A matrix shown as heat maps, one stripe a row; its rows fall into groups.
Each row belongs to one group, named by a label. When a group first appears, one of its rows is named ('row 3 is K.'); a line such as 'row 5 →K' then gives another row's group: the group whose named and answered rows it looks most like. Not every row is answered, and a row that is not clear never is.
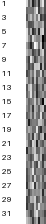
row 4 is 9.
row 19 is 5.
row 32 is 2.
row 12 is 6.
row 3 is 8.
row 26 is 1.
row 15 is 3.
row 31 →9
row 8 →2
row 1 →2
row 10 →9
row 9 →8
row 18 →6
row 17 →1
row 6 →3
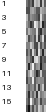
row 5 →5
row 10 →8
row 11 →1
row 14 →6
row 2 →1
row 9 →9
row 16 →6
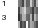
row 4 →6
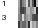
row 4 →6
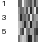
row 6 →1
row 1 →1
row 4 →2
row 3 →6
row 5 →3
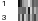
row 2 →6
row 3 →3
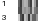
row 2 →1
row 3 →3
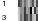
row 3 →2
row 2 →2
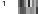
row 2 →9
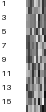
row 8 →6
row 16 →8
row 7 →6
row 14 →9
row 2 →3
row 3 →5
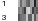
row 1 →3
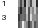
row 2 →6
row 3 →6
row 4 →1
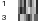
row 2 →9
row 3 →1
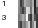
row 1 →3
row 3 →1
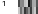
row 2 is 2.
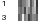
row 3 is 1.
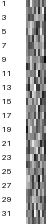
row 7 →9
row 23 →8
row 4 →1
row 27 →2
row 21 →8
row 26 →2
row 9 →8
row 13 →1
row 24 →1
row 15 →8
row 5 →1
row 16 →5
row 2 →5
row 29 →8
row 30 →6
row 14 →3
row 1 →1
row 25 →3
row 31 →2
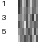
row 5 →3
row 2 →8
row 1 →8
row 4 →8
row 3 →5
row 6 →2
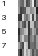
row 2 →9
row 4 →6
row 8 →8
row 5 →1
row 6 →1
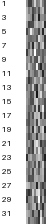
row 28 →8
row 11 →3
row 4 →9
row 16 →5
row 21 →9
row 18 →6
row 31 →2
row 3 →2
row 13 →3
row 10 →5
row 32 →2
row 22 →6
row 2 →2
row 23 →8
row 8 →1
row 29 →8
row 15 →9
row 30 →3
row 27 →3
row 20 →6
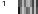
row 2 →8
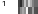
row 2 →1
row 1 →8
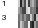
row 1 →6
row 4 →5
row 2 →9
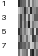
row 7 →6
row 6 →8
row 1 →6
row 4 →6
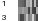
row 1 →9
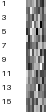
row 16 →9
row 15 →6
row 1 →3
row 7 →6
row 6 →3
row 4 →8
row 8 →8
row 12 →3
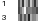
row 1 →3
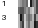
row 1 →5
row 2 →6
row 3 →3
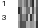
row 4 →9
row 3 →5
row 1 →5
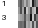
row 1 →8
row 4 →9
